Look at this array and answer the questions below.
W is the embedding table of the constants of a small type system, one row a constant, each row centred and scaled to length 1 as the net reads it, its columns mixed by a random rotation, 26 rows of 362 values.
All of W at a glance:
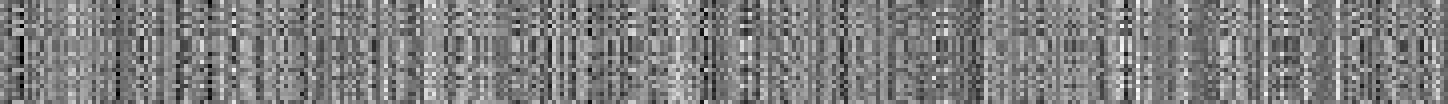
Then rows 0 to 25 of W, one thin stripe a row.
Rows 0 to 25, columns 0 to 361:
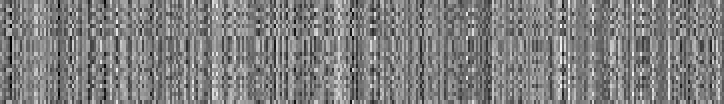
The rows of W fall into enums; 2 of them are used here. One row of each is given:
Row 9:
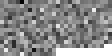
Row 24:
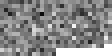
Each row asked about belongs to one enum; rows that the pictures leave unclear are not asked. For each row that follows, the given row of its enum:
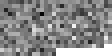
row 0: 24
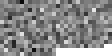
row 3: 9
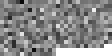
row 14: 9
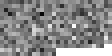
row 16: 24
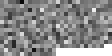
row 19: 9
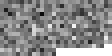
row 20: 24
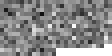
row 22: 24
